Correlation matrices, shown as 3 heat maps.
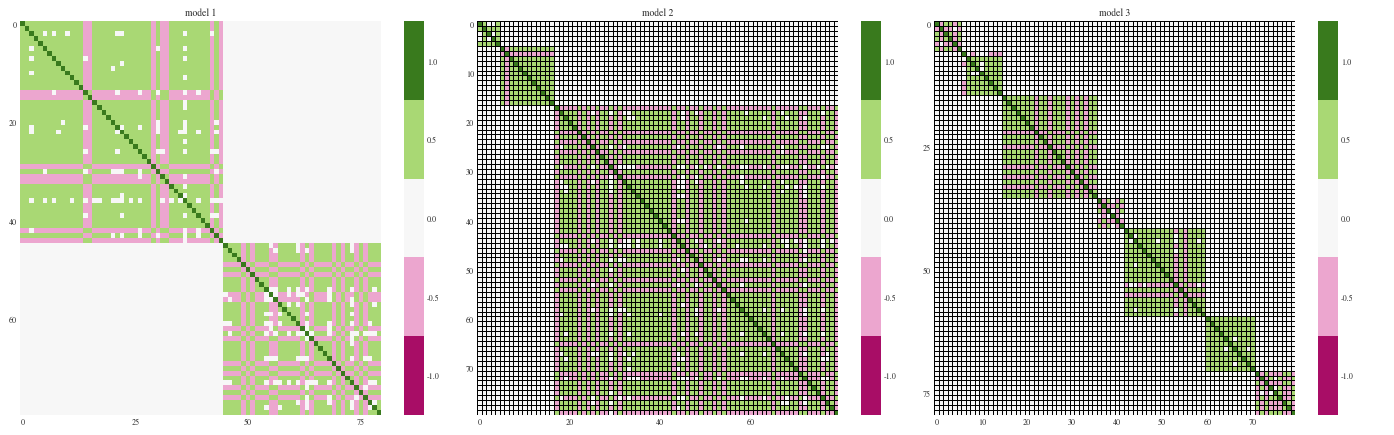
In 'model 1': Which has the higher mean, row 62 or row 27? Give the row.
27
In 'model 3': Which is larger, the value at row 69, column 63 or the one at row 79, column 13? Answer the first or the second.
the first
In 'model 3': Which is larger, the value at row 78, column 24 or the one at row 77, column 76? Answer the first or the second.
the first
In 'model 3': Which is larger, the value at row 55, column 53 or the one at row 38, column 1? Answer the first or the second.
the first
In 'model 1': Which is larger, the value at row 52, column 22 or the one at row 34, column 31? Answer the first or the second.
the first
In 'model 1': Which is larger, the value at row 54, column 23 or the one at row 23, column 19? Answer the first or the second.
the second
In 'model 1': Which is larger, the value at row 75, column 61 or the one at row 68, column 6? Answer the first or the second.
the first
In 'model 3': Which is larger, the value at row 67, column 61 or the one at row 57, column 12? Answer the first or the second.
the first
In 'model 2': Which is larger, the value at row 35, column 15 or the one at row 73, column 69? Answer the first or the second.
the second
